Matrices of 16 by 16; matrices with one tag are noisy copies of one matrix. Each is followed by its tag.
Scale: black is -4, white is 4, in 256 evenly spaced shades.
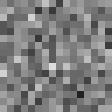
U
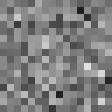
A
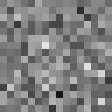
A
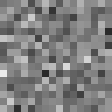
U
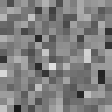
U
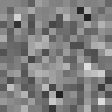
A
